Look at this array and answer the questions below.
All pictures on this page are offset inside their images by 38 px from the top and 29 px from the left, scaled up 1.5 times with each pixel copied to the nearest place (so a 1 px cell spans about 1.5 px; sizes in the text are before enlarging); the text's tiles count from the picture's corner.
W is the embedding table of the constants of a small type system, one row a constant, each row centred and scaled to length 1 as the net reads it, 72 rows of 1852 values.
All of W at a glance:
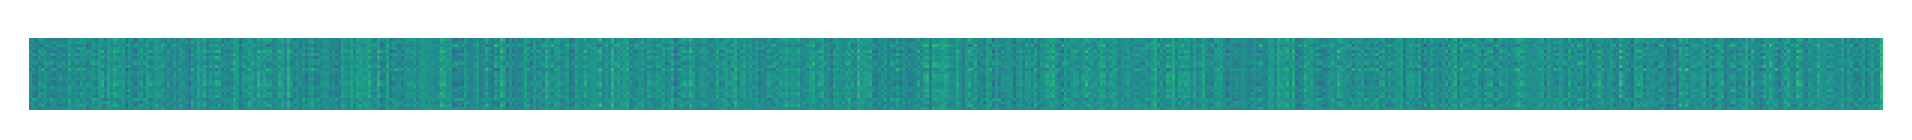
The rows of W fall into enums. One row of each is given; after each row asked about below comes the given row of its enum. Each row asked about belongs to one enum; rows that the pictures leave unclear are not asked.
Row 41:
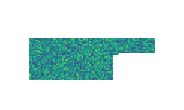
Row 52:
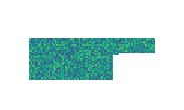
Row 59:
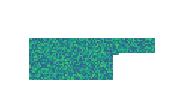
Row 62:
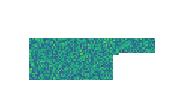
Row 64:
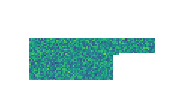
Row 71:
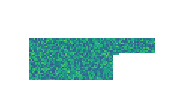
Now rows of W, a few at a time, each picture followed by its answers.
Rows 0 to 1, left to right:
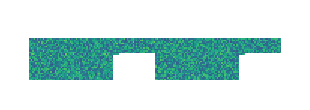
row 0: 71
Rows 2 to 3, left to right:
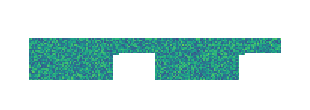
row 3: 52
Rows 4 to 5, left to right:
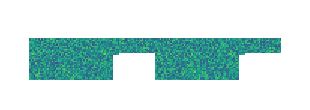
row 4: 64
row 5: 71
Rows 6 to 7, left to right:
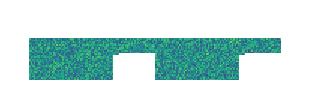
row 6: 52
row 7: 62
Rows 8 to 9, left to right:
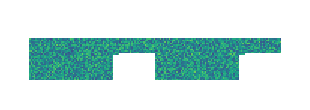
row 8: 52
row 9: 71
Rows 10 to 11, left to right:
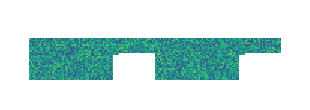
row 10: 52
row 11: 71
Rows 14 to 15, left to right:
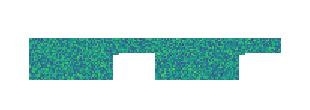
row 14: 59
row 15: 64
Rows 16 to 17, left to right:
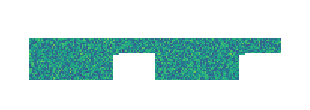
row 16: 62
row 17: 71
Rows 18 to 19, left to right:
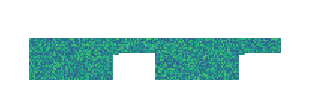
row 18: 52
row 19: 59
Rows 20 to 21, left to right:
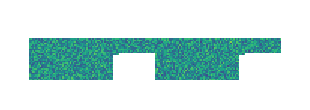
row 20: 59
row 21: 62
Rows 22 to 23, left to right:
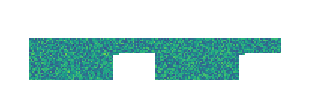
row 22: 71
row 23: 59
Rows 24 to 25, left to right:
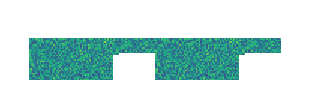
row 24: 62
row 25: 62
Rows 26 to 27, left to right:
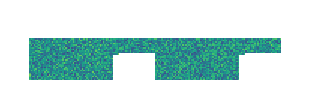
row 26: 41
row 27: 52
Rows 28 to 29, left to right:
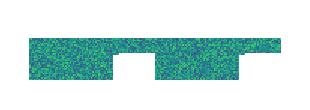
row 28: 59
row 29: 52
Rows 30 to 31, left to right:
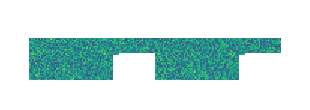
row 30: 64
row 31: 71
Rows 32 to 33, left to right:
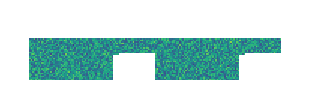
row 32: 71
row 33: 62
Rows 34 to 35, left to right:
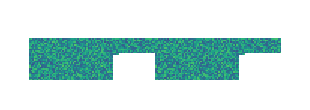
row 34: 59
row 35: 59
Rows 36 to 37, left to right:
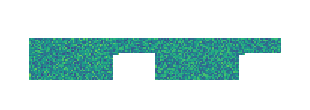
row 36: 41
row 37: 59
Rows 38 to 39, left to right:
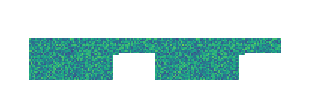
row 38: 52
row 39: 52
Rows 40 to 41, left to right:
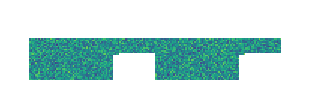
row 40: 64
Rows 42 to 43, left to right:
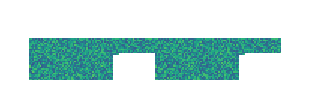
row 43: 59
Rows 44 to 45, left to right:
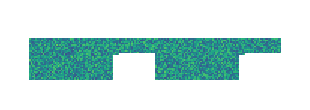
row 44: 52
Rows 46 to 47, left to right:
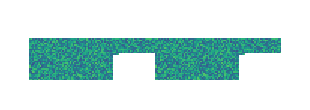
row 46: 59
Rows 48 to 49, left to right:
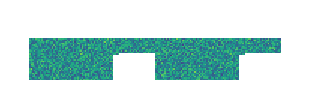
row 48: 62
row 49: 64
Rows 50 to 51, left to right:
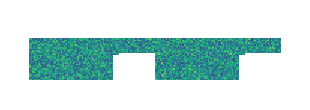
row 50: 59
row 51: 64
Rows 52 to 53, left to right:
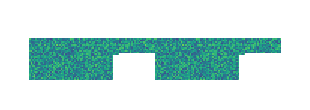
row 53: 52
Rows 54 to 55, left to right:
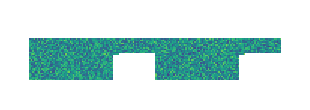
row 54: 71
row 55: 41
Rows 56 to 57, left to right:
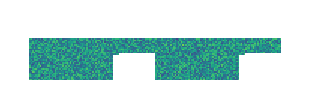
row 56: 59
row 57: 52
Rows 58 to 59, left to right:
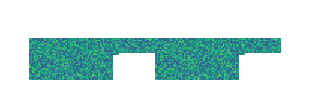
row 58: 59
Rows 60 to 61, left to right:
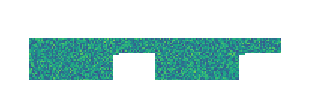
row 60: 62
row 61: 71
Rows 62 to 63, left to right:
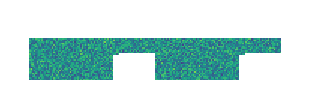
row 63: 64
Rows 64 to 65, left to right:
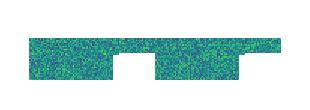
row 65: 52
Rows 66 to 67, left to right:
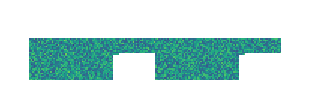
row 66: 71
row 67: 59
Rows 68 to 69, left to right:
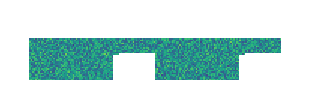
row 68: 71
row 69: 62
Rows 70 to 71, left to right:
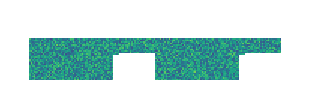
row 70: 52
